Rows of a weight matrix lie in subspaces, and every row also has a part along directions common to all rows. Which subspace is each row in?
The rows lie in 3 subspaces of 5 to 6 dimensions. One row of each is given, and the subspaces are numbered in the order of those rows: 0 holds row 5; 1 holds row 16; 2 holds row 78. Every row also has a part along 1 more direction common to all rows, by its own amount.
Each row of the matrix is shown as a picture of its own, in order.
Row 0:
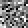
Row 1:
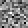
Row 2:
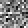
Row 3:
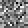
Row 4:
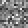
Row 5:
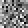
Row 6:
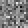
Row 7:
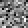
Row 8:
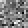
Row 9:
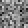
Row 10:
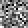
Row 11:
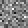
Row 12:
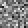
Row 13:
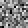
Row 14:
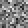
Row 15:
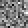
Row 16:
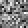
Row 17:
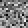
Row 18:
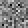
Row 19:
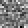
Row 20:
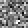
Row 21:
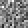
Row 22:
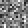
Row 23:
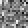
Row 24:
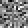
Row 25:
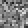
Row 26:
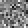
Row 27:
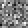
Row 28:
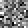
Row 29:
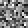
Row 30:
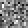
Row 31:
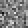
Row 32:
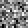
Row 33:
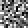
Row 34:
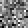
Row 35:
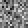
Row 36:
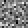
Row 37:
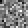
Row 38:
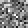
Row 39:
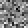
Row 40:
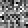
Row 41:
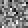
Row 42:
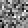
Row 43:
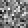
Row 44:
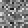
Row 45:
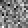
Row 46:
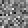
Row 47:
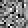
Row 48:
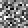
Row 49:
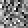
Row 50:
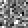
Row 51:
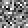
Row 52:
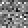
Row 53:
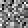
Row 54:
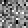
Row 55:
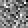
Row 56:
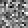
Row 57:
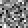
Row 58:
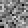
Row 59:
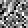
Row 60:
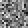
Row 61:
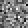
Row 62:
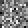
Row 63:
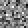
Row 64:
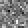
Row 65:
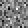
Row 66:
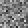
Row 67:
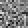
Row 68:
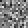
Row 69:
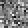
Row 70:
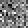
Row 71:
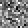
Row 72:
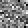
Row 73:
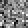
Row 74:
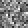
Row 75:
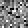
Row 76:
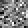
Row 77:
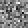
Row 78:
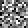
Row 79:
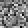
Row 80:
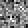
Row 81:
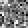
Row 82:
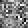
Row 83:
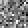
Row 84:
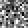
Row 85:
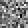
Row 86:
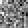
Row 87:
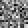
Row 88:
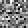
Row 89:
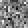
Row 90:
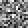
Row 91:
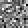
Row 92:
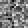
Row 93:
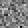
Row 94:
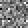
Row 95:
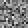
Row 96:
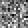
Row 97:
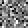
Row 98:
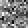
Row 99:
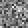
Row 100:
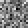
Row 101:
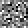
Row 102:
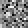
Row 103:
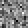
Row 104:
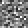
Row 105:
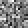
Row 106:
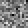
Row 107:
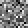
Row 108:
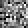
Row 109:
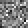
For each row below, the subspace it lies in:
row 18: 1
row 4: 1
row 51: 1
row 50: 2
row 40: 1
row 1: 1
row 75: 1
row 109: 0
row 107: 0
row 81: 2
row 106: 1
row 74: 1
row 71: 0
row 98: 2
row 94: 0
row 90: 1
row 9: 1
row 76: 2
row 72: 0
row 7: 0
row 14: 2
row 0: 0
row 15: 0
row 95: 1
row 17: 0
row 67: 2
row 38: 0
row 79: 0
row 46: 2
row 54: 2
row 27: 2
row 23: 2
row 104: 1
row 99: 0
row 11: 2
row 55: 1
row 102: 0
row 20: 2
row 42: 2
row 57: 0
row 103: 2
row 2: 1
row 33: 2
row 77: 0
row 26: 0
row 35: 1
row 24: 1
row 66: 0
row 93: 0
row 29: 0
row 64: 2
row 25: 1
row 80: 1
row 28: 2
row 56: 0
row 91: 0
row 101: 1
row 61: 0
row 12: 1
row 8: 2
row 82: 0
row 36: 2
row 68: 1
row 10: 0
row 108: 1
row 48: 1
